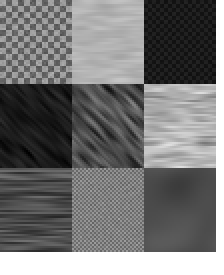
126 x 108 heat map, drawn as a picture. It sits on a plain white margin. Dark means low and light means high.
The table splits into 3 rows of 3 panels. Panel 1,1: middling, checkered, strong in contrast. Panel 1,2: high, streaked across, faint in contrast. Panel 1,3: very low, checkered, faint in contrast. Panel 2,1: very low, slanting down to the right, faint in contrast. Panel 2,2: low, slanting down to the right. Panel 2,3: high, streaked across. Panel 3,1: low, streaked across. Panel 3,2: middling, checkered. Panel 3,3: low, smooth, faint in contrast.
